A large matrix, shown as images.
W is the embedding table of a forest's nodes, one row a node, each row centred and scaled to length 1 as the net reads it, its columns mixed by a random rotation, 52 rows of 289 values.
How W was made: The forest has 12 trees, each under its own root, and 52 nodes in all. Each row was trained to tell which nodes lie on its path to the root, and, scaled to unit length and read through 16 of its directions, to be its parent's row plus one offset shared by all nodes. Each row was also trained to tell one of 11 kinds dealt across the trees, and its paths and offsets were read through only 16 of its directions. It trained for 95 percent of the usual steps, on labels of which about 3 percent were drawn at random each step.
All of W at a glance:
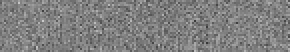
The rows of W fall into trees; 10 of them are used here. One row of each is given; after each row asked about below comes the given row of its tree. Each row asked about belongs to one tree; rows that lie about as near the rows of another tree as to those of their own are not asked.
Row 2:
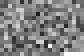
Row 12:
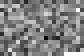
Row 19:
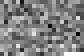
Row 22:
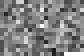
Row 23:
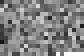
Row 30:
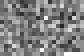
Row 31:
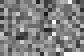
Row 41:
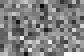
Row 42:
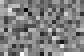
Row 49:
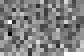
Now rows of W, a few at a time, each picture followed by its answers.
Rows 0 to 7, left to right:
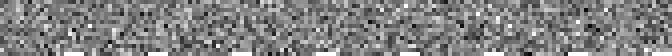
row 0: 2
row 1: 23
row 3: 22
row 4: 19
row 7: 49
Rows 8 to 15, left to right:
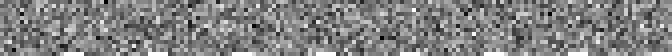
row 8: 2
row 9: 19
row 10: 22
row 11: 49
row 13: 31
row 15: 42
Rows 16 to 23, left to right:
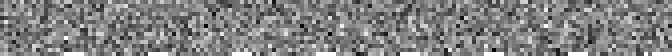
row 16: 41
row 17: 23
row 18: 31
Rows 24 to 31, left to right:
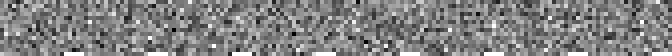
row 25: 41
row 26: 42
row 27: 2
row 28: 19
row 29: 42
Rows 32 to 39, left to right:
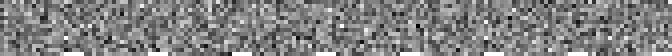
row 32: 41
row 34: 2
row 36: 23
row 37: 41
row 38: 41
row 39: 42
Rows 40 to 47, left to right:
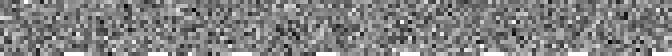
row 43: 2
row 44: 49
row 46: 49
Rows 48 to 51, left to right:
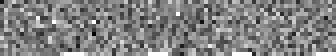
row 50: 42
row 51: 23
